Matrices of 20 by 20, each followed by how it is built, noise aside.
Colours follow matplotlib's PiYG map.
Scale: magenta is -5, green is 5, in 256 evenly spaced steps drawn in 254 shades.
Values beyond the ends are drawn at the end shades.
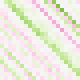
Toeplitz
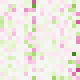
uneven columns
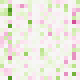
uneven columns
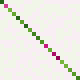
diagonal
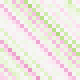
Toeplitz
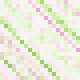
Toeplitz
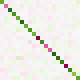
diagonal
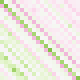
Toeplitz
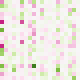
uneven columns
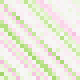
Toeplitz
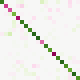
diagonal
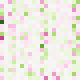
uneven columns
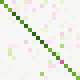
diagonal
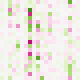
uneven columns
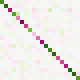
diagonal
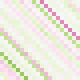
Toeplitz
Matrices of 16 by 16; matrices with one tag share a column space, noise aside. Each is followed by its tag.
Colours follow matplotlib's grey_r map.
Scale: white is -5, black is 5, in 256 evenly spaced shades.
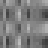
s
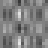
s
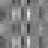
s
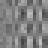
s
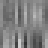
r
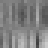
r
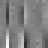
r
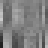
r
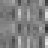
s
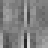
r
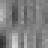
r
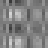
s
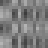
s
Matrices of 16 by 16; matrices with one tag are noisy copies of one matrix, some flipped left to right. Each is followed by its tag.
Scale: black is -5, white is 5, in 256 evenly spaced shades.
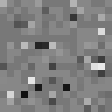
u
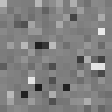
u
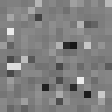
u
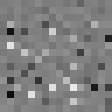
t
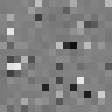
u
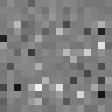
t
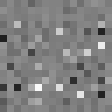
t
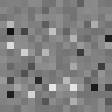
t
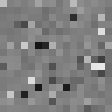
u
